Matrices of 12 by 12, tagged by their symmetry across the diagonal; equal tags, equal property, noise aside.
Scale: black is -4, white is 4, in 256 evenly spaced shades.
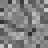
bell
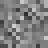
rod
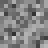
bell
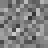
rod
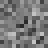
bell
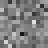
rod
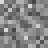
bell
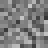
rod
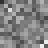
bell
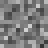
bell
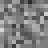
rod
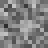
bell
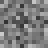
bell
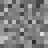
rod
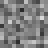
rod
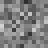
rod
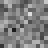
rod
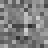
rod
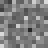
bell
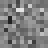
rod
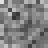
bell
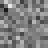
rod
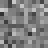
rod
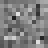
rod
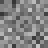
bell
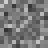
bell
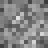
bell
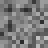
bell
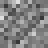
bell
